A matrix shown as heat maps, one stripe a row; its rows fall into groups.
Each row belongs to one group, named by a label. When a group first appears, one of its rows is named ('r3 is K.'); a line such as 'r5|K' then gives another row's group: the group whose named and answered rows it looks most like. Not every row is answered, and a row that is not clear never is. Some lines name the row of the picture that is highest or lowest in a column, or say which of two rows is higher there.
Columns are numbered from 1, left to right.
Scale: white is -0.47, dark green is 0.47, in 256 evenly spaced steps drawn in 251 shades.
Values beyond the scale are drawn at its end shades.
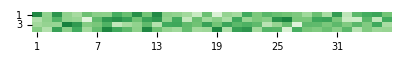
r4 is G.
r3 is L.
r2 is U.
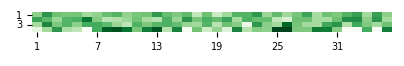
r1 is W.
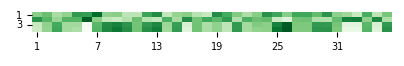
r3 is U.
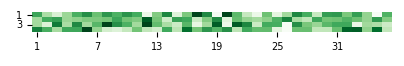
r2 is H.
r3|G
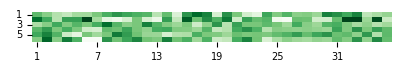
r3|G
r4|W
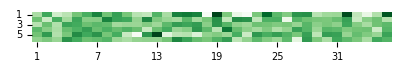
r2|G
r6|L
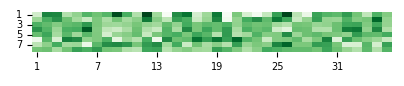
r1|H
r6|L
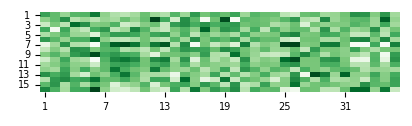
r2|H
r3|L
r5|U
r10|U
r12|G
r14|H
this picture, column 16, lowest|7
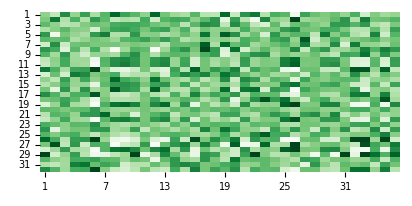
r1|G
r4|U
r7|L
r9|W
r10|U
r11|U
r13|L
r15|U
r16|G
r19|U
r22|U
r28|U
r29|W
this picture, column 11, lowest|29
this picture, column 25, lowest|26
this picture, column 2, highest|27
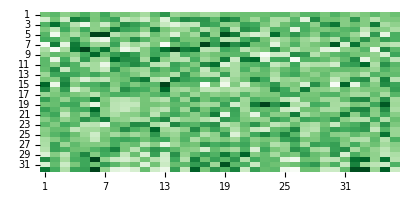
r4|G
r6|W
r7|L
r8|L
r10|G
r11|W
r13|H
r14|W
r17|U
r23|W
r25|H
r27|L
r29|L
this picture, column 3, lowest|7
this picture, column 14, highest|8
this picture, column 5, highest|8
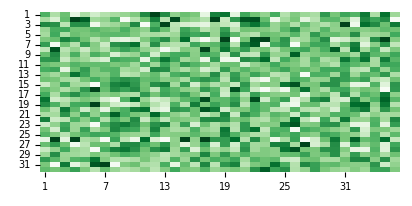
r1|H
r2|L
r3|W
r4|H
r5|L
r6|H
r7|G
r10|W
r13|L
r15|U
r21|G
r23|U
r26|L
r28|U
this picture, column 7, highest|31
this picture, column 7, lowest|26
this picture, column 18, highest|2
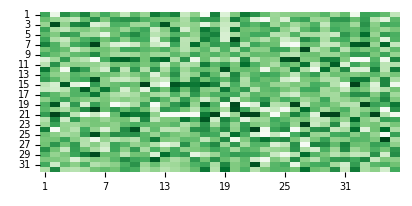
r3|W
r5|W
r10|U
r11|L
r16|L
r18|H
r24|G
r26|H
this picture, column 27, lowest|27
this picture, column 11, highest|15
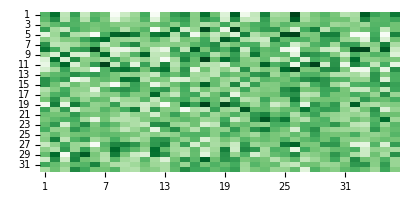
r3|H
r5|U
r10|L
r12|U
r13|H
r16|U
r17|H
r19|L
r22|H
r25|L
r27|U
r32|L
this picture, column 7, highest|11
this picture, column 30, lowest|8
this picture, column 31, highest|7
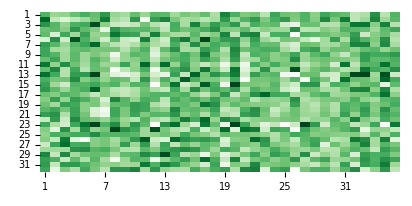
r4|W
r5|G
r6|L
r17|H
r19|W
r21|W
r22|L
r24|G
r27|W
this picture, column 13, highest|29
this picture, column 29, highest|2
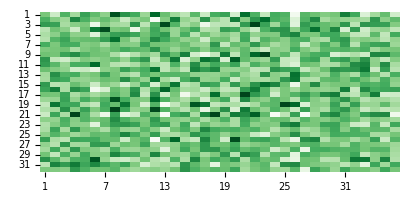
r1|G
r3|W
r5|U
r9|H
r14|H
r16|W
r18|G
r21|L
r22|G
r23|U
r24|L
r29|G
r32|L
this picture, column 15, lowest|17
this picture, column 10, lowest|4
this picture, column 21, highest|17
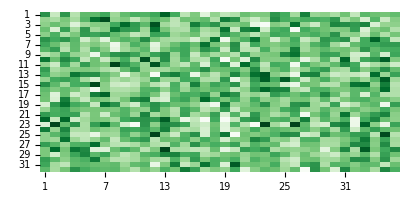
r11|G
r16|H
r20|H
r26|W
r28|W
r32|L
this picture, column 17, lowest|22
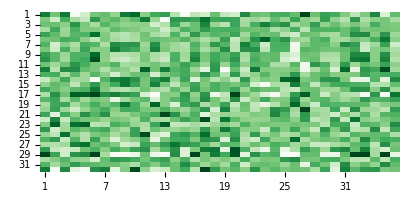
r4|L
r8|G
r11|L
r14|U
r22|L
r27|L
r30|U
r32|W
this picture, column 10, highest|32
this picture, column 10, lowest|29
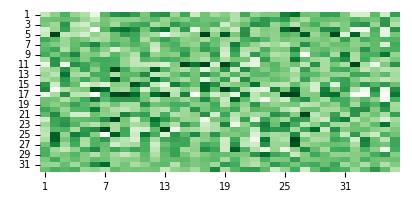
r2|H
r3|W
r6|W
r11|L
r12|G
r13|W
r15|W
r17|U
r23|H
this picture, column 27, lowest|9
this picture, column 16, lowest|17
